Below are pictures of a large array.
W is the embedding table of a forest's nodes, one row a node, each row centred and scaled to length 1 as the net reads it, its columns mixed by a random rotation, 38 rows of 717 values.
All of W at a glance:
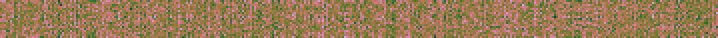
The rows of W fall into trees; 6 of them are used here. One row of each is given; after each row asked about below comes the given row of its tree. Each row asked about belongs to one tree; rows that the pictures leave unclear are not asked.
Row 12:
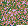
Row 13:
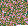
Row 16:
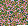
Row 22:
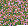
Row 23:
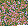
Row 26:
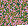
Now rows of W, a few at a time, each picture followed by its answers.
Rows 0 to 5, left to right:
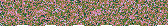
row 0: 12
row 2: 16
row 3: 12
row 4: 22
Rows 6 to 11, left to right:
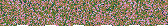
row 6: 22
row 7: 26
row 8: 13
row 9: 23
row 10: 22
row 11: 16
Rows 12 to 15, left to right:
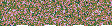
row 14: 16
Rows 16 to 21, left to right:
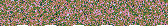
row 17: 16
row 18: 12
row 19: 12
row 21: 22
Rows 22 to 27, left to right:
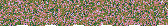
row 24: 13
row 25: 12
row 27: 26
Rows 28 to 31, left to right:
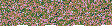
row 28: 23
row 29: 16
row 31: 13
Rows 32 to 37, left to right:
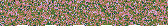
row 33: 22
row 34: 26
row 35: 12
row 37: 12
